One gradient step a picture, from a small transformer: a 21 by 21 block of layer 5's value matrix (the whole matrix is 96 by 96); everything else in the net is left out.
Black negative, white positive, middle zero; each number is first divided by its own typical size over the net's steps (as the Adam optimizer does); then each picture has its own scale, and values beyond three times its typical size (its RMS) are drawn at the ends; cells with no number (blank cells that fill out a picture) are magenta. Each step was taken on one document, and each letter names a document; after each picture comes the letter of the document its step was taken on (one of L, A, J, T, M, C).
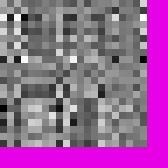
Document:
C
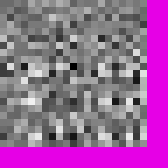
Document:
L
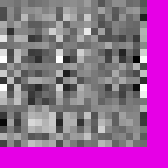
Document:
C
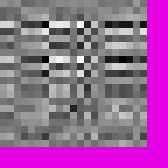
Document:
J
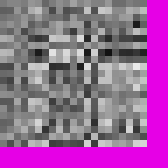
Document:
L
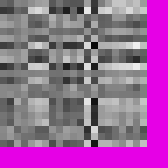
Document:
L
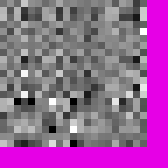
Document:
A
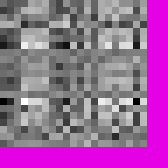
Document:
J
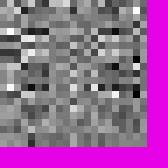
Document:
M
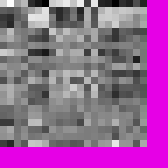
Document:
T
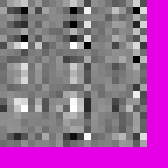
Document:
A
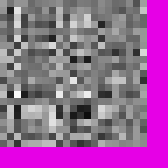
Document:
C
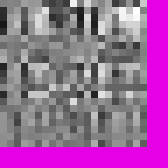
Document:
L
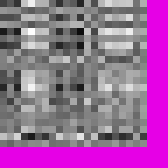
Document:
J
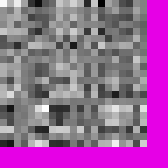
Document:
T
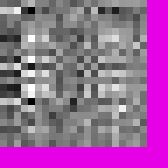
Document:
M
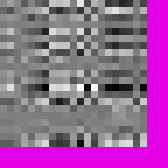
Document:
T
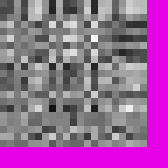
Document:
L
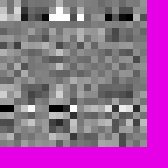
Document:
C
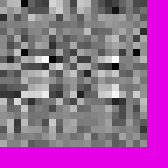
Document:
M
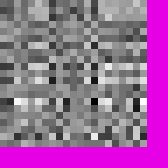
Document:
L
